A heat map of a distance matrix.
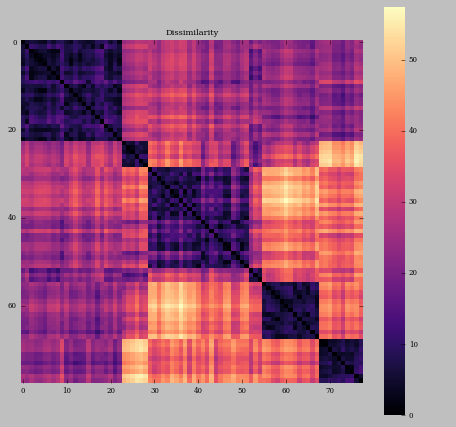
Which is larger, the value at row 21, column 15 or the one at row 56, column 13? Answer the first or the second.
the second
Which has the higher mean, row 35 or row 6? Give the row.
35
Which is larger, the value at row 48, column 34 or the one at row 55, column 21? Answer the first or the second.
the second
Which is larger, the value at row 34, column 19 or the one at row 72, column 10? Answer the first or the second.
the first
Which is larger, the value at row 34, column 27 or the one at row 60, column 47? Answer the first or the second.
the second
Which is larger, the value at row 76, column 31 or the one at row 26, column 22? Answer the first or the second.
the first
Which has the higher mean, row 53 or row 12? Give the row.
53
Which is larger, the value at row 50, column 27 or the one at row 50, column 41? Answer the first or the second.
the first
